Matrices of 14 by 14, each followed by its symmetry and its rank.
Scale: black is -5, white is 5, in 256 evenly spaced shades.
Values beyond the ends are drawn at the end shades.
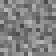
neither, full rank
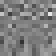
neither, rank three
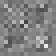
symmetric, rank three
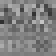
neither, rank three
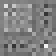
symmetric, rank three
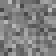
antisymmetric, full rank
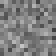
neither, full rank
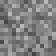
neither, full rank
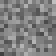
antisymmetric, full rank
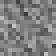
antisymmetric, full rank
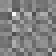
symmetric, rank three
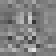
neither, rank three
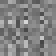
neither, rank three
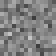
neither, full rank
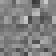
neither, rank three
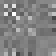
symmetric, rank three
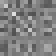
symmetric, rank three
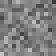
antisymmetric, full rank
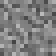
antisymmetric, full rank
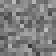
neither, full rank
